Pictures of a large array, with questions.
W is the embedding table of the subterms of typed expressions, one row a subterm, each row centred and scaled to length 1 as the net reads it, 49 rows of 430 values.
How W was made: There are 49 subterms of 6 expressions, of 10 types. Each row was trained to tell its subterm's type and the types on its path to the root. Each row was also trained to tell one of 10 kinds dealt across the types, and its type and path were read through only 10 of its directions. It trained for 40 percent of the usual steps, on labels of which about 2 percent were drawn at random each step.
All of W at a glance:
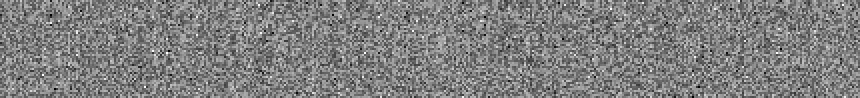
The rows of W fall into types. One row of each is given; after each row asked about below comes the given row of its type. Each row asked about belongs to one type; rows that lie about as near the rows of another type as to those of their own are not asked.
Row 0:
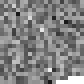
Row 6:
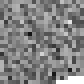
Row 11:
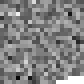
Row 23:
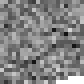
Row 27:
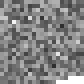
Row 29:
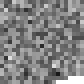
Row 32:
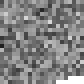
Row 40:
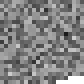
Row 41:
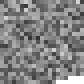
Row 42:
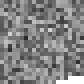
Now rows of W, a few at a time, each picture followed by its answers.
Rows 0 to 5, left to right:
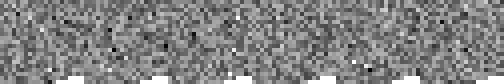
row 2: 0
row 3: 41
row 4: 29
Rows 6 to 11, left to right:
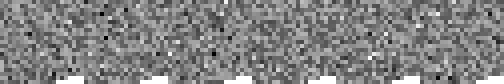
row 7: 11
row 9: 41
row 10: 11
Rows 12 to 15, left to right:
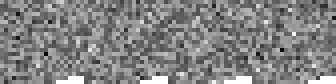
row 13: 29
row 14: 27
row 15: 23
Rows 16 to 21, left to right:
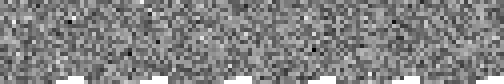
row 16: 0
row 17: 27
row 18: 27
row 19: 40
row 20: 23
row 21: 11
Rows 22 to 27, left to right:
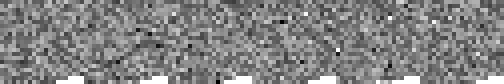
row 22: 40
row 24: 11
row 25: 40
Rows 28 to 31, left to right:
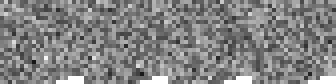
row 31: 41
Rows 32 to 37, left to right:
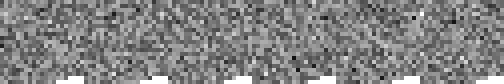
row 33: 23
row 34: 29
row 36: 32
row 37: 27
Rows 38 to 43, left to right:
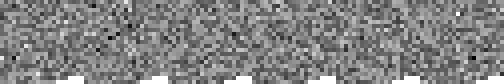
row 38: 0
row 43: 41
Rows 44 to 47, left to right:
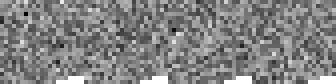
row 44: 6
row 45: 32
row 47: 23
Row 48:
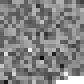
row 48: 11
